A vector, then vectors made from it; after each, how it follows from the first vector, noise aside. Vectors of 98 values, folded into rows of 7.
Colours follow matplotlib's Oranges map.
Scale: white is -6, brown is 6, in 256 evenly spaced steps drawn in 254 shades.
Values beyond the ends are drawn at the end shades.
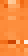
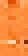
negated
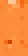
partly zeroed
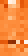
scaled up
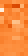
wrapped around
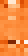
scaled up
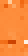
partly zeroed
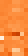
wrapped around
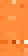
partly zeroed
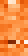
scaled up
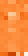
wrapped around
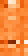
scaled up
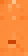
partly zeroed
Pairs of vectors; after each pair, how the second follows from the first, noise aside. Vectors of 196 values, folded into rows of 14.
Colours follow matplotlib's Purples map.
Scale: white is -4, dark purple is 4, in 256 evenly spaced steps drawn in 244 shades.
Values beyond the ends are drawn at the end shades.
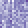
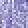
copied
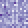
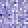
copied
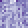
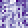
scaled up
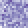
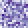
scaled up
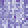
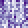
scaled up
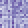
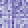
copied
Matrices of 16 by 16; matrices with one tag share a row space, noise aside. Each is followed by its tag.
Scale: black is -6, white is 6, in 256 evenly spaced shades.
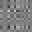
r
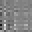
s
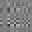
r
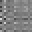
s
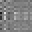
s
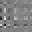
s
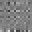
r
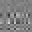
r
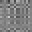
r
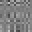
r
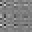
s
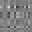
r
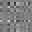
r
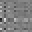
s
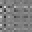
s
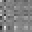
s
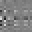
s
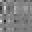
s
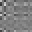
s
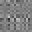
r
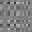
r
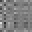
s
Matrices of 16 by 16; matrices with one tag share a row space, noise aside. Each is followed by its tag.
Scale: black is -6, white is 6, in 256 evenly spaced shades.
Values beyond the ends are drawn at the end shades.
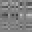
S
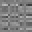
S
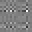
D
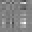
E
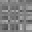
S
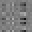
E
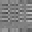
S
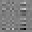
E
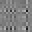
D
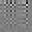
D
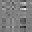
E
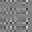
D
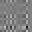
D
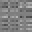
S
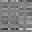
S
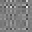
D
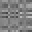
S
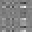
E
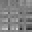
S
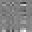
E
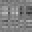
S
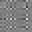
D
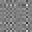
D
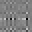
D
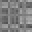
S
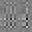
D
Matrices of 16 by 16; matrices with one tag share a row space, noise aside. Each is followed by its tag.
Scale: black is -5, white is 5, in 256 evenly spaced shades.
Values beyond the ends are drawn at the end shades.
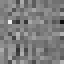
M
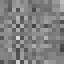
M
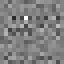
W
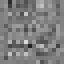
W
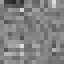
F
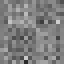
W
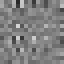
M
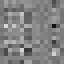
F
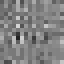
M
